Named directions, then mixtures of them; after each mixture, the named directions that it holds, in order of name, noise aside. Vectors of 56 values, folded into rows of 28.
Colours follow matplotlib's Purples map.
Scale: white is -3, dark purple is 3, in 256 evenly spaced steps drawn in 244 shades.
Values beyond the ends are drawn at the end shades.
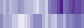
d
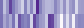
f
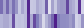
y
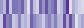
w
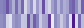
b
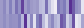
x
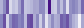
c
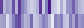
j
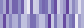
b, w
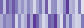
f, w, y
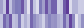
w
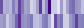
j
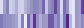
c, j, x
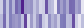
x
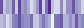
j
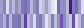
w, x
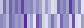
x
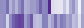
c, d, j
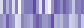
j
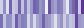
w, y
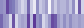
f, y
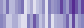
b, c, d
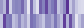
w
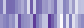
f, w
